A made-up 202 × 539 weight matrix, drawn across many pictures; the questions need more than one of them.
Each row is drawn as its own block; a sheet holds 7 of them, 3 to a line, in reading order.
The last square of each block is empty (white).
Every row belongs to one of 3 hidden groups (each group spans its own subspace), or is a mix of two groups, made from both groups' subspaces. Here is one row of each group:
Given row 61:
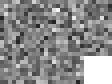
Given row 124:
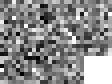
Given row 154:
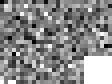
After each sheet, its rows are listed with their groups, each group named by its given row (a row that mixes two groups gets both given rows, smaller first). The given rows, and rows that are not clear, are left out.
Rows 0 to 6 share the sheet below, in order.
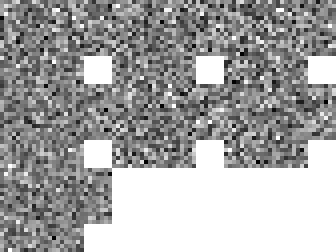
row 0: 61
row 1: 61 and 154
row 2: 61 and 154
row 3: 154
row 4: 61
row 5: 61 and 124
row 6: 154
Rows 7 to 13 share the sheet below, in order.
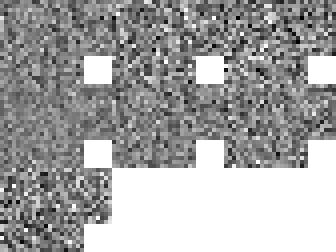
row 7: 61
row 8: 61
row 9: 124
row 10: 61
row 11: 61
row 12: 61 and 154
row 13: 124
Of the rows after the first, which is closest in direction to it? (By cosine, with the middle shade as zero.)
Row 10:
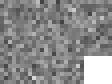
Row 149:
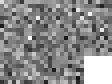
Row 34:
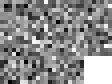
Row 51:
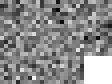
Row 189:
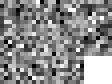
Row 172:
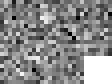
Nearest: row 189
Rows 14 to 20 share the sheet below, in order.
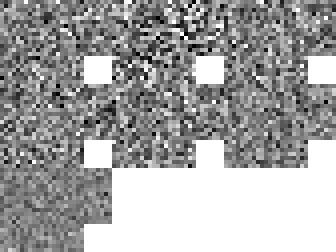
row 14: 124
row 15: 61 and 124
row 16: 61
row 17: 61
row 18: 61
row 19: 61
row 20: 154
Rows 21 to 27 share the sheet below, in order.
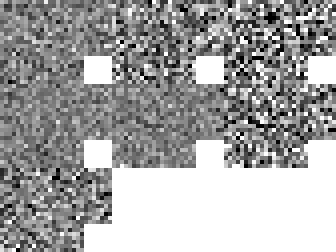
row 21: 154
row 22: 61
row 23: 124
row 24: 124
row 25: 154
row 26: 154
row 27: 61 and 154
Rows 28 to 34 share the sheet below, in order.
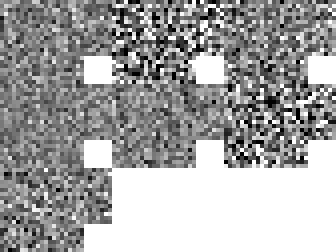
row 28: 61
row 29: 124 and 154
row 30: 124
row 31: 124
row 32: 61
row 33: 124
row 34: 154
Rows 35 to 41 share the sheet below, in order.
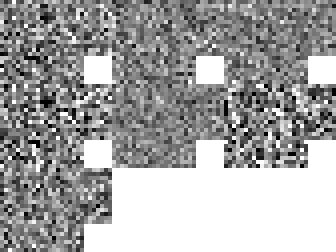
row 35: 124
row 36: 61 and 154
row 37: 154
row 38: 124
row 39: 124 and 154
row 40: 61
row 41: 61 and 154
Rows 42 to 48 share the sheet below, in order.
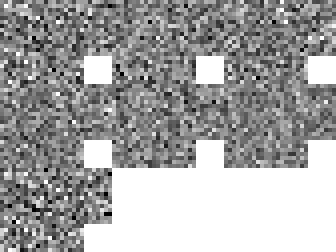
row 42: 154
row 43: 61 and 124
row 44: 61
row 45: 61 and 124
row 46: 61
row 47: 61
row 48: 154
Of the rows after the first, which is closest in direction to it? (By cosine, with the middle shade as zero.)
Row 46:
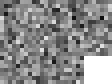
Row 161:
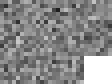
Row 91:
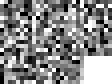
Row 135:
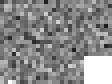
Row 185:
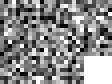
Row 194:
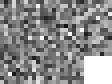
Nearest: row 161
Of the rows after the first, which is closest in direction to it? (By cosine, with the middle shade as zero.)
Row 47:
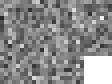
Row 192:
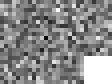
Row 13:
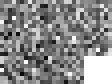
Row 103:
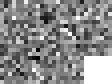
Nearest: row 192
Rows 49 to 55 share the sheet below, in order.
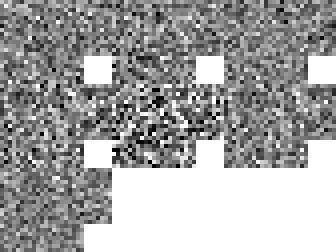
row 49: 154
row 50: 124 and 154
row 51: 61
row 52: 61
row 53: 124
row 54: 61
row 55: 61
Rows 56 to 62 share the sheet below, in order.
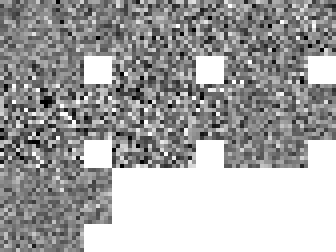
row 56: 61 and 124
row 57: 124
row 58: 61 and 154
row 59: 124
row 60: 154
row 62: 61
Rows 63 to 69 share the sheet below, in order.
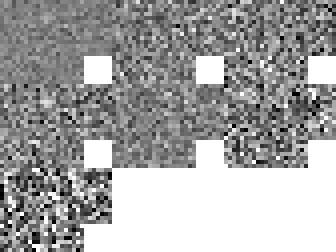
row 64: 124
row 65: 124
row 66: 124
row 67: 61
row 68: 61 and 154
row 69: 61
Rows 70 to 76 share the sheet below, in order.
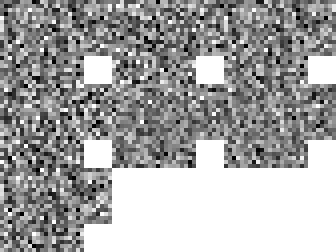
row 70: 61
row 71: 154
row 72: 61
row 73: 124
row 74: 154
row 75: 61 and 124
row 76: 61
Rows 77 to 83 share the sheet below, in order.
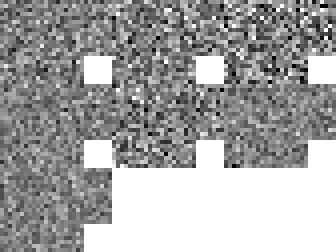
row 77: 124
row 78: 61
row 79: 154
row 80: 124
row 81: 154
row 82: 154
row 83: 61
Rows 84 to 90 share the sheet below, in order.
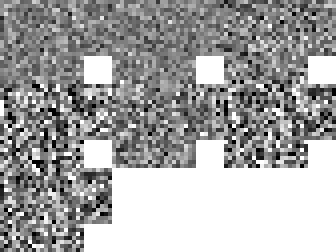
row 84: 61
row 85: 154
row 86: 154
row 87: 61
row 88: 124 and 154
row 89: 61
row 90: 61
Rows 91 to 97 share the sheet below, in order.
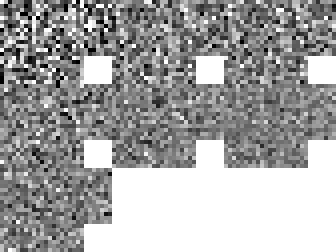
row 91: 154
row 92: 61
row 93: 61
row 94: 124
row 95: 124
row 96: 124
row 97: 154
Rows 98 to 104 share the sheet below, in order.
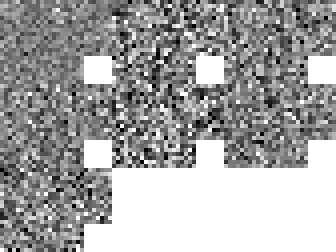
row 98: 61
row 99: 61 and 124
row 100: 61
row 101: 61 and 154
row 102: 61
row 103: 124
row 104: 61 and 154
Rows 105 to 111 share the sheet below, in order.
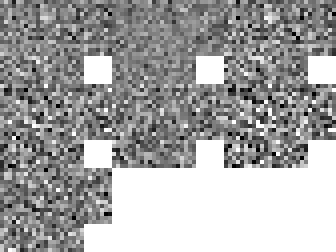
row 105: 124
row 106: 61
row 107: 124
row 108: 154
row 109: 124
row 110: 154
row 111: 154
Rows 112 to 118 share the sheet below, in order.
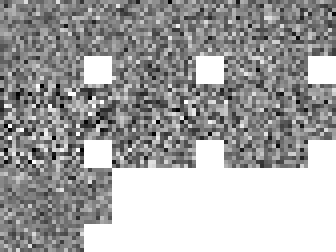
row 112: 124
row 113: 124
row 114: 124
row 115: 61
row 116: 61 and 124
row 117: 61
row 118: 61 and 154
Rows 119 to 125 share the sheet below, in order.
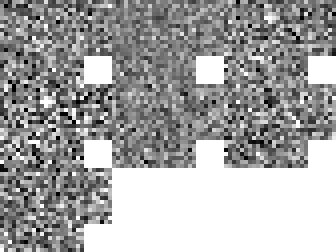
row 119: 154
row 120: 124
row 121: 124
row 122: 124
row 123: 61
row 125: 124 and 154
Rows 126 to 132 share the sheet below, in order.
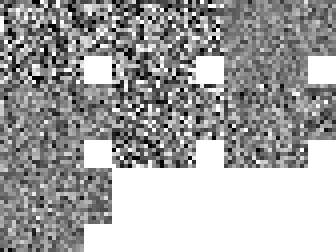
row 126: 61
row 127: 154
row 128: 124 and 154
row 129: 61
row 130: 124 and 154
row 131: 61
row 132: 124 and 154
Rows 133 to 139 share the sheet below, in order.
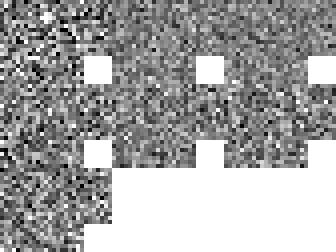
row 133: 124
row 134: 61 and 124
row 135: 154
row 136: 124
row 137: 154
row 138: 61
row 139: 154
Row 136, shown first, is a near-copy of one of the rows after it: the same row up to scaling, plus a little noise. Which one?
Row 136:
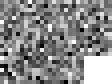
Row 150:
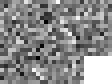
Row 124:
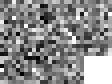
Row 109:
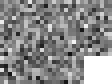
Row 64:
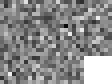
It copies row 109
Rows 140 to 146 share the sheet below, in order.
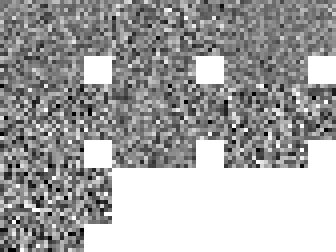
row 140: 124
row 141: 61
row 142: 124
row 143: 154
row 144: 61 and 124
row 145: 61
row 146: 154
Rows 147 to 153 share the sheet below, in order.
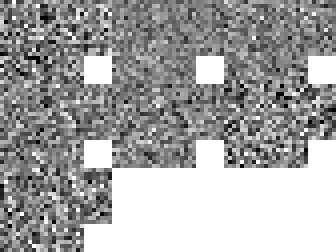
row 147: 124
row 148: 124
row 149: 154
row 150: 124
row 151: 124
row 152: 61
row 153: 61
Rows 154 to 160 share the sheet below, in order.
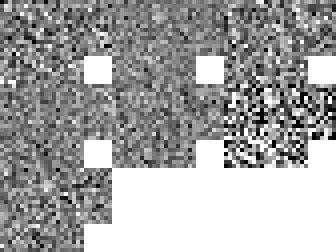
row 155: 124
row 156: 61
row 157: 124
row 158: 61
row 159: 124
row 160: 124
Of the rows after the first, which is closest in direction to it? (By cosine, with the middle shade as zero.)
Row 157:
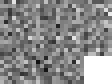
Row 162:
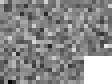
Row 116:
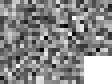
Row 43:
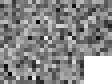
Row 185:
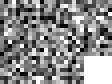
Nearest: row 185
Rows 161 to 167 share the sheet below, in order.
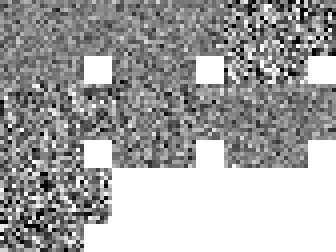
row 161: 61 and 124
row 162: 154
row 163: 124 and 154
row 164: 61
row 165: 61
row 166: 154
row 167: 124
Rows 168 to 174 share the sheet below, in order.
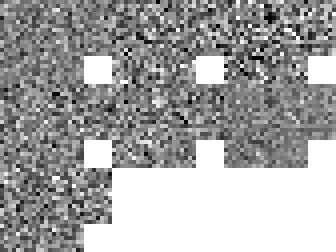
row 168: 61 and 154
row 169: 154
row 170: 124
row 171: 61
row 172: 124
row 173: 124
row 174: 61
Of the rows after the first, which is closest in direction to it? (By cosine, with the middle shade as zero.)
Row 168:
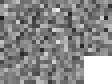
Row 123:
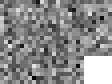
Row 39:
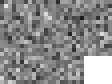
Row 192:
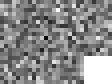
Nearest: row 192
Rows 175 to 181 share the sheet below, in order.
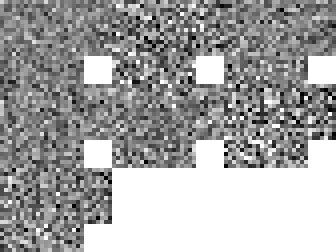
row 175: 154
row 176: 154
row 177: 61 and 124
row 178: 61
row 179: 61
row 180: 124
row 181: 124
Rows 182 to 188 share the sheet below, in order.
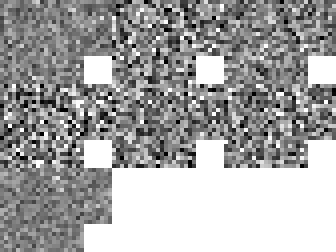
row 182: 61
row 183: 61
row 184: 61 and 124
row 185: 61 and 124
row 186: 154
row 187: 61
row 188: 61
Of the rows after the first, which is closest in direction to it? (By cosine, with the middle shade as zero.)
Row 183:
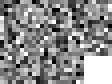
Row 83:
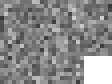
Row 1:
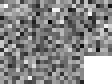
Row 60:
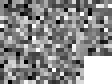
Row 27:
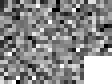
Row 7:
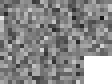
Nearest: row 7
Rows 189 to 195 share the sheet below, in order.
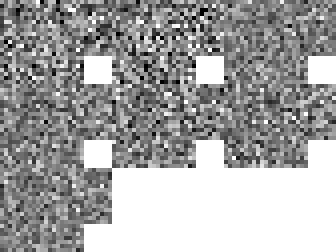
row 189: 61
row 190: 124 and 154
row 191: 124
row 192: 61 and 124
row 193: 61
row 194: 124
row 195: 61
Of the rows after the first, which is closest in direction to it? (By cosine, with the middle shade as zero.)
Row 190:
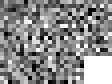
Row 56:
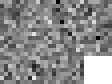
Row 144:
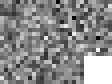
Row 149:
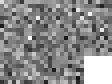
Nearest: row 144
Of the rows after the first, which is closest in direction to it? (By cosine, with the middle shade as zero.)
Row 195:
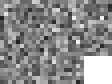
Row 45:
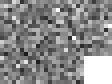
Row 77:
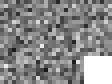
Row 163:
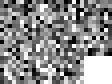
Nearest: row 45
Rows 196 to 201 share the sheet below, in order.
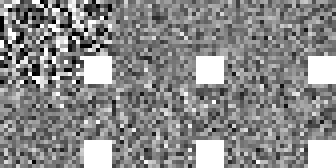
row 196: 61
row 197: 124
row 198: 124
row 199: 61
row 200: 61
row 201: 61
